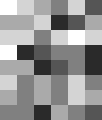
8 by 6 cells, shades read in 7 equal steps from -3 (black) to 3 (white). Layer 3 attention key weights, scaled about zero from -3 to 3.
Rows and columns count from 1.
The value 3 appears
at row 1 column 1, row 3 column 5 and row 4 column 1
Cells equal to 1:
11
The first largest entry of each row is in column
1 3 5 1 1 1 5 4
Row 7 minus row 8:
1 0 3 -1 2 2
